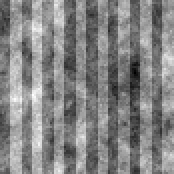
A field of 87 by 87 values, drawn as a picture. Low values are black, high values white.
Overall the values sit about 50% of the way up the scale. The middle left is the ninth with the highest average. Stripes running up and down repeat 8 times from left to right.
